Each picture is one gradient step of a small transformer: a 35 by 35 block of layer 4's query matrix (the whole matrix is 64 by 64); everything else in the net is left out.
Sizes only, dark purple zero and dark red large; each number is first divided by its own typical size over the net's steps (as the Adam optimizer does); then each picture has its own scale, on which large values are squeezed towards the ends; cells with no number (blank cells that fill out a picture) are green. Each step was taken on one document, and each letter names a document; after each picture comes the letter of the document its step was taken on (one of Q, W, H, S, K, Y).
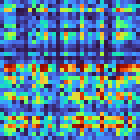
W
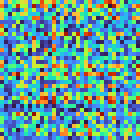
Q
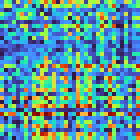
Q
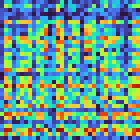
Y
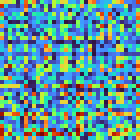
Q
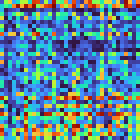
Q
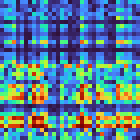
W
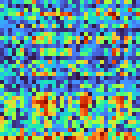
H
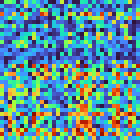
H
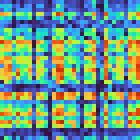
Y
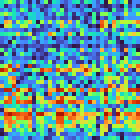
Y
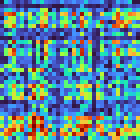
W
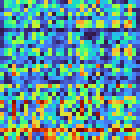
H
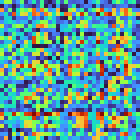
H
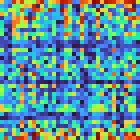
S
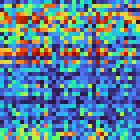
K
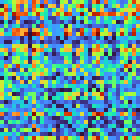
S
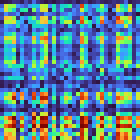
W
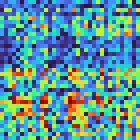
H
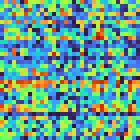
K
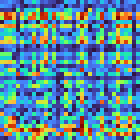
W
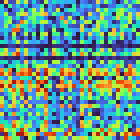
K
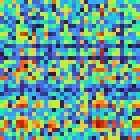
K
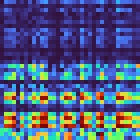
W
